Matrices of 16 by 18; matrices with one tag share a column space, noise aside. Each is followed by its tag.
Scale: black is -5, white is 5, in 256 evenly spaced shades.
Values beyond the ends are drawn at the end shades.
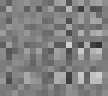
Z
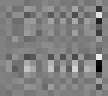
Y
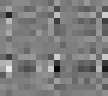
Y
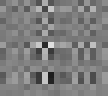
Z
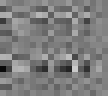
Y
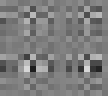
Y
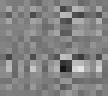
Y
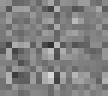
Z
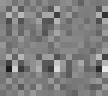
Y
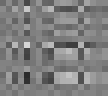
Z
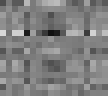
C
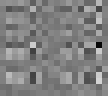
Z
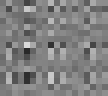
Z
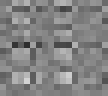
Z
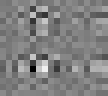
Y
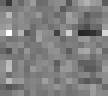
C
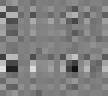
Y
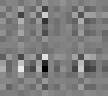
Y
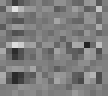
Z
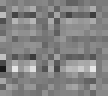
Y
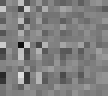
Z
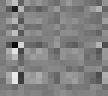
Z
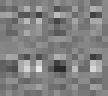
Y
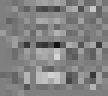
Z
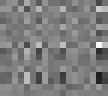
Z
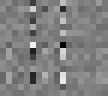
Z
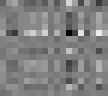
C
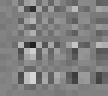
Z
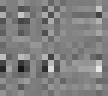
Y
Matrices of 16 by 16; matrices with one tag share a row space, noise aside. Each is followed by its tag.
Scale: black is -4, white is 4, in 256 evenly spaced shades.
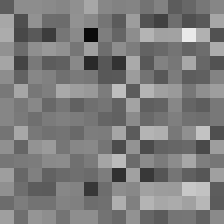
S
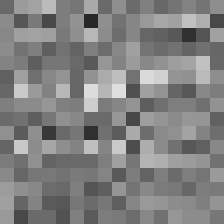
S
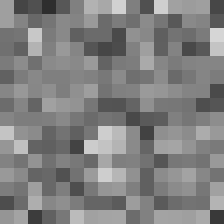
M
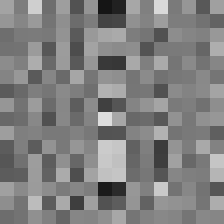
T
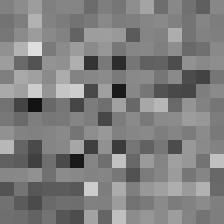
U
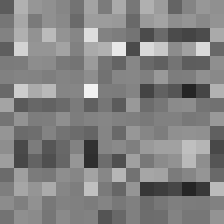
S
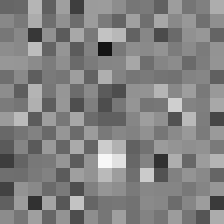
T
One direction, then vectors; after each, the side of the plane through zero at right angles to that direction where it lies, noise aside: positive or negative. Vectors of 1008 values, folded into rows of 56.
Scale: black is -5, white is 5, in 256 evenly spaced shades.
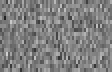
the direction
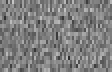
positive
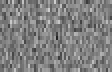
positive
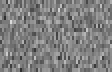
positive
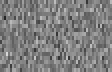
positive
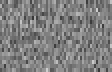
positive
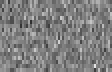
negative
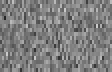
positive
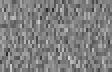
negative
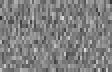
negative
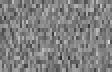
positive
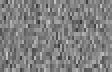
positive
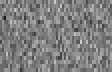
positive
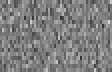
positive
